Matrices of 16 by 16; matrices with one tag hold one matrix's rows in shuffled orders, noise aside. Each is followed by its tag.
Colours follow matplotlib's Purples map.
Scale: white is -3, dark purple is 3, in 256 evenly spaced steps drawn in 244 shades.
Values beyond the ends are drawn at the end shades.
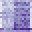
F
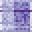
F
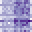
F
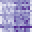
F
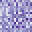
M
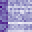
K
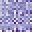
M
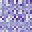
M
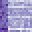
K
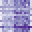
F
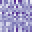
M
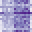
F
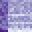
K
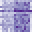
F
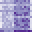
F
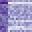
K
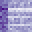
K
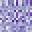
M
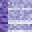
K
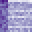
K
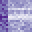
K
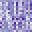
M
